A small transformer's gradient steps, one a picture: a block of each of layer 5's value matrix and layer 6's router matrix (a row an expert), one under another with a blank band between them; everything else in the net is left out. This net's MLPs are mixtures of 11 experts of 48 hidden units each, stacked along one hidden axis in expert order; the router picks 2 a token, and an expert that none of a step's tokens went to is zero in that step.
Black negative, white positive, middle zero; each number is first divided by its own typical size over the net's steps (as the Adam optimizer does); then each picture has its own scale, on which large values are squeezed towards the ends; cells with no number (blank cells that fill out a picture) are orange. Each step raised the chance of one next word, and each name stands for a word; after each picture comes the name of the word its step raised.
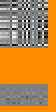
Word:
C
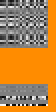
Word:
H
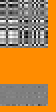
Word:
C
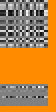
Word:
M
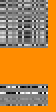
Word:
C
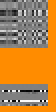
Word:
M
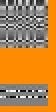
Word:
H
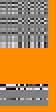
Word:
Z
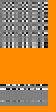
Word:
Z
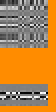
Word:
H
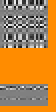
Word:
H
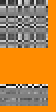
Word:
H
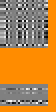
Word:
C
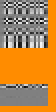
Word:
Z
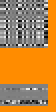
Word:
C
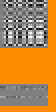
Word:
C
